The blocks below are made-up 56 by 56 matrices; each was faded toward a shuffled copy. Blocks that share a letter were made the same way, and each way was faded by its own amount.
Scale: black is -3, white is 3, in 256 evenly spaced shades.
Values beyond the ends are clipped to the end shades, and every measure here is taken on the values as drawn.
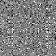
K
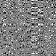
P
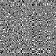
P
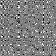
P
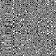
P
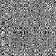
P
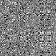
K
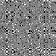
P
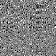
K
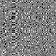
P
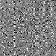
K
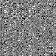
K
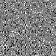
K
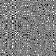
P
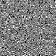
K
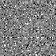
K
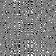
P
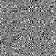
P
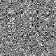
K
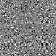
K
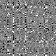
P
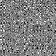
K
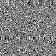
K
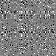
P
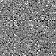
K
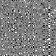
P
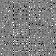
P
